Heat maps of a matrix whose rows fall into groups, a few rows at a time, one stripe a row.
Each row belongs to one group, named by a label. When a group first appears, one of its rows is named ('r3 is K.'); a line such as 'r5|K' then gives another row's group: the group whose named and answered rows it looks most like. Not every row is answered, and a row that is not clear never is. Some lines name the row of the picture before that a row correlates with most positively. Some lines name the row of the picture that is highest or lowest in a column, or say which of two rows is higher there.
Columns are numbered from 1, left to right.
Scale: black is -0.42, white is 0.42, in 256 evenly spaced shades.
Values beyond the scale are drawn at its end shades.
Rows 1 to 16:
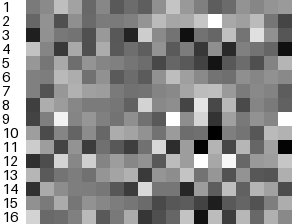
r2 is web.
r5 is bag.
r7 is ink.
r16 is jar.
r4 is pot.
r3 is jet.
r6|ink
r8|jet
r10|bag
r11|pot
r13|jar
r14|jet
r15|bag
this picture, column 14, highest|2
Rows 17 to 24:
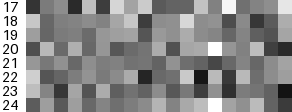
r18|jar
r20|web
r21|bag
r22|jar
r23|pot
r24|web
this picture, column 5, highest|17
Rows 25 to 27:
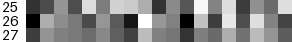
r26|jet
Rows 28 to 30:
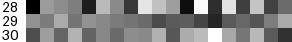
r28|jet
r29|bag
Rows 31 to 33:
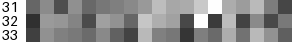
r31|web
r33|jet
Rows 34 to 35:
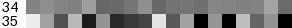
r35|pot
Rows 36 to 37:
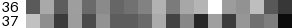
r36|web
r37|pot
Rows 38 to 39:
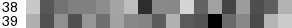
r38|jar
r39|bag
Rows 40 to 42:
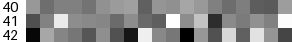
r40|jar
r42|jet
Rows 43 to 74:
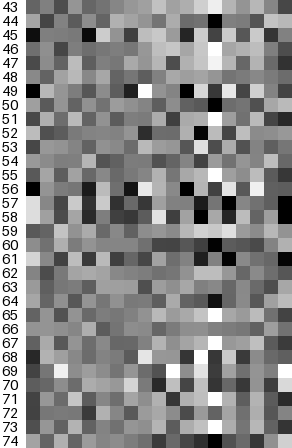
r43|web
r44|bag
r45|jet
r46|web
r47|web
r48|ink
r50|bag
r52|jar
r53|jet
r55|web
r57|pot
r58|pot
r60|bag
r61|pot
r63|jar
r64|bag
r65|web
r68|jet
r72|jet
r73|web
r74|bag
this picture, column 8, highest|70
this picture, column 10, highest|58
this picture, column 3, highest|69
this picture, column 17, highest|56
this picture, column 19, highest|69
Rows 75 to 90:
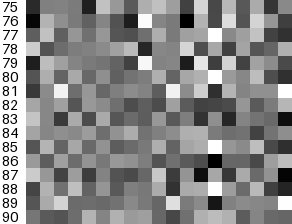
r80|web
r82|bag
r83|pot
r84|jar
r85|web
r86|bag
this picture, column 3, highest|81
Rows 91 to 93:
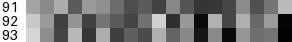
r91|bag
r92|pot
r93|pot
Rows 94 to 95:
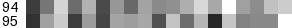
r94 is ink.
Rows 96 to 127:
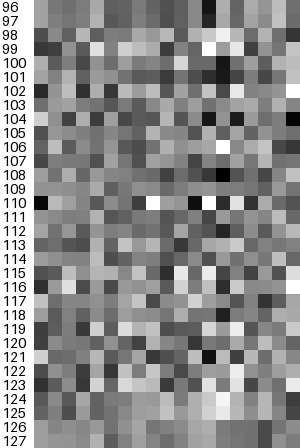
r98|web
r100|bag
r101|bag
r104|pot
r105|jet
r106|web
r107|jet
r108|bag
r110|jet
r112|bag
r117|jar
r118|bag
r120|jet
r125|web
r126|jar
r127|jar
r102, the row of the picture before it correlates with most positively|95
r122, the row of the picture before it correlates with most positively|94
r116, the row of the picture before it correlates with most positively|95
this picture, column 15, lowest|104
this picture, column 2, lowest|99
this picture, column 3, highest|116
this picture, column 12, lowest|110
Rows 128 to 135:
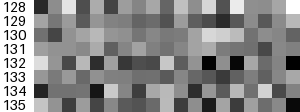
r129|bag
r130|ink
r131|jar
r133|bag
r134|jet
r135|pot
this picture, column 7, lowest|132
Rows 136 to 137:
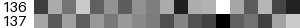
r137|bag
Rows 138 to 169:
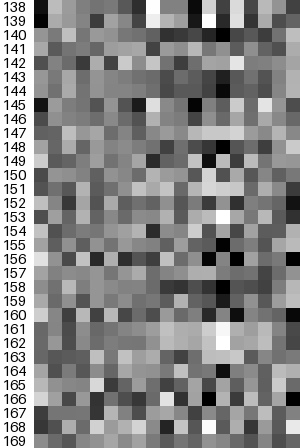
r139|jet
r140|bag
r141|jar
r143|bag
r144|bag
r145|jet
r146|jet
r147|ink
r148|bag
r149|jar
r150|jet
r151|web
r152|pot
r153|web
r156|pot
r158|bag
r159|bag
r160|pot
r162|web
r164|bag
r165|jar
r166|pot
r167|jet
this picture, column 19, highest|168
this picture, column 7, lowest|156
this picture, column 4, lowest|142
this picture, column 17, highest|145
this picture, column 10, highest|166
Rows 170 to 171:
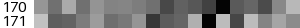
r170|bag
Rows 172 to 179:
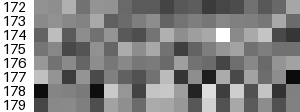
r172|bag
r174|web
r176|bag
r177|pot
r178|jet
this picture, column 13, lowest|177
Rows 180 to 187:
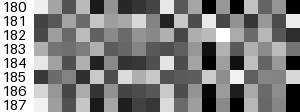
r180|pot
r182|web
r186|pot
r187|pot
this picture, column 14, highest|182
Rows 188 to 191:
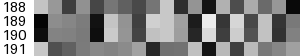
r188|pot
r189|jet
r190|jet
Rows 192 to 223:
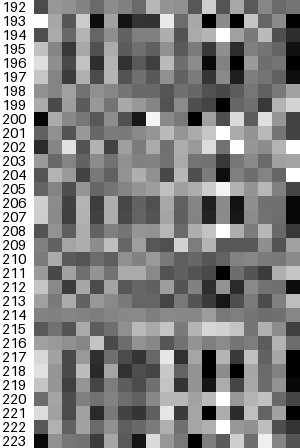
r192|jet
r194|web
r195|pot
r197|pot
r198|bag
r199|bag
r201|web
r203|bag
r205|web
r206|pot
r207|pot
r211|bag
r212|pot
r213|bag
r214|jar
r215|web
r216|jar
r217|pot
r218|pot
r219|pot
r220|web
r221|pot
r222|web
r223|jet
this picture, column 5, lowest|193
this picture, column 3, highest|202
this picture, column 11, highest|209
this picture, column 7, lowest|193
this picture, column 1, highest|193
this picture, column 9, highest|200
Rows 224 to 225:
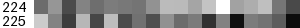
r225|pot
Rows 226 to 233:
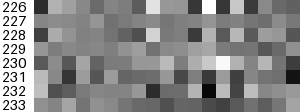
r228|jet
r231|pot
